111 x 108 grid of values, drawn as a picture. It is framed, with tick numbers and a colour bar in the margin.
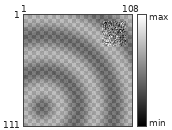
Odd patch: rougher, in the top right. Rings: centred on the bottom left. Slope: none. Roughest part: top right.
